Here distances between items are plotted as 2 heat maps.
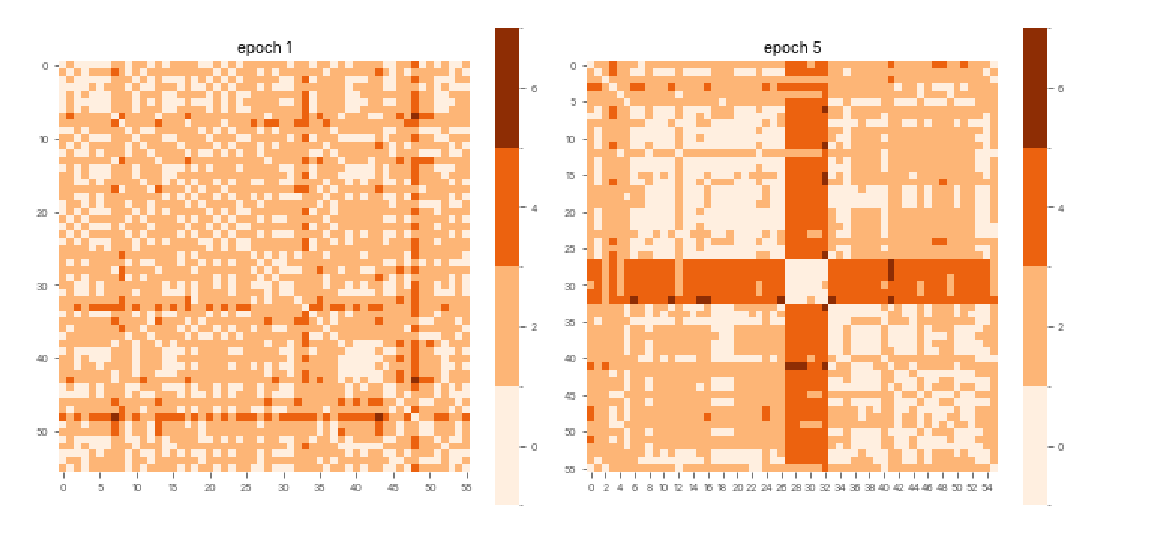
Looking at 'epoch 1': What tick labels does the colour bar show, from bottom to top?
0, 2, 4, 6
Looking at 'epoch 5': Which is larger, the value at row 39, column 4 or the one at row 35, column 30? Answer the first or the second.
the second
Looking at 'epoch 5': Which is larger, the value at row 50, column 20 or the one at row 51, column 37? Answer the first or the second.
the first
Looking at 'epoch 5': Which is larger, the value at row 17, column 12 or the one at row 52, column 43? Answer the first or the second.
the first
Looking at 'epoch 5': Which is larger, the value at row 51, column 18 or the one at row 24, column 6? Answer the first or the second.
the first
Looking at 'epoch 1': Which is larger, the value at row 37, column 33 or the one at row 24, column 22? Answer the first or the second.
the first
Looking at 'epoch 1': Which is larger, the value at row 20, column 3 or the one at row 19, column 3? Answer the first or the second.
the first
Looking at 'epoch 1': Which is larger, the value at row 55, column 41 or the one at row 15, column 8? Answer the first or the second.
the second
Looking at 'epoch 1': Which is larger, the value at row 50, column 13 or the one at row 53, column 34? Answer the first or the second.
the first
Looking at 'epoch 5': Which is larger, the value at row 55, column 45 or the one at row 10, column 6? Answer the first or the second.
the first
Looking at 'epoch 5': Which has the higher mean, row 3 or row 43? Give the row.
3
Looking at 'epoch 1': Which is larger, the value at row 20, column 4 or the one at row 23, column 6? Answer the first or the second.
the second
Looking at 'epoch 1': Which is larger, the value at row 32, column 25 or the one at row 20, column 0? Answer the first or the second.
the first
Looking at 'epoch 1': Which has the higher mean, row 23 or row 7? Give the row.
7
